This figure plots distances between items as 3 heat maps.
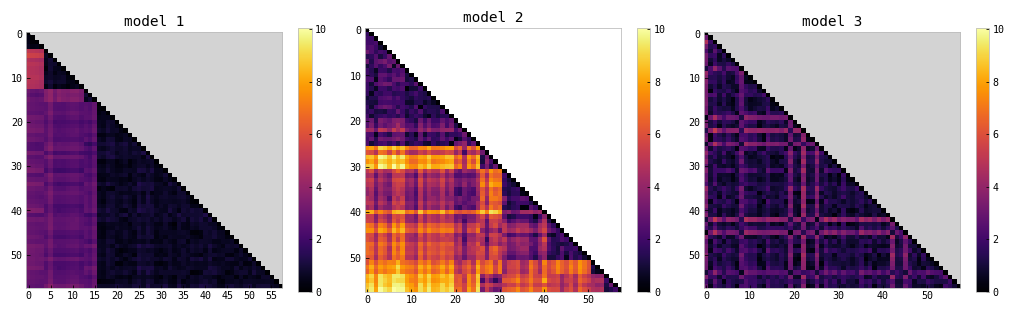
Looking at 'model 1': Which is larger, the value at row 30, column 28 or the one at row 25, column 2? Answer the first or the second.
the second
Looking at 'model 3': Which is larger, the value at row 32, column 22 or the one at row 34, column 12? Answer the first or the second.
the first
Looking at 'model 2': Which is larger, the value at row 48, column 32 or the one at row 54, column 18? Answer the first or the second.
the second
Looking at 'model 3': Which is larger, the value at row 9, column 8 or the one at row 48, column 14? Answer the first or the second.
the first
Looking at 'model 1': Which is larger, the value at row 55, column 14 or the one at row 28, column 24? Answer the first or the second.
the first
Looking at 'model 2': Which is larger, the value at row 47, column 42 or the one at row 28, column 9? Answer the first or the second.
the second
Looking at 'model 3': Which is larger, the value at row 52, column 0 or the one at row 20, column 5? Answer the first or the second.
the first
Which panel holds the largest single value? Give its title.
model 2
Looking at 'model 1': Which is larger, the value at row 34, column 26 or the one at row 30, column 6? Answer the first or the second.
the second
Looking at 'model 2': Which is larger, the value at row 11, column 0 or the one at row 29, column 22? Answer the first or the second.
the second
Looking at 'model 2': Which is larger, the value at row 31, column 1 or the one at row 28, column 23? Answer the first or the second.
the second
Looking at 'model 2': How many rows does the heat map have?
58
